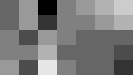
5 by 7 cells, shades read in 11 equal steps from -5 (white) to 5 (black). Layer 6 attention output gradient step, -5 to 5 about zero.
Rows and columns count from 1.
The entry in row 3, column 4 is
0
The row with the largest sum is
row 3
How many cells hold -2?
3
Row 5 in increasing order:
-4 -1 0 1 1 2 3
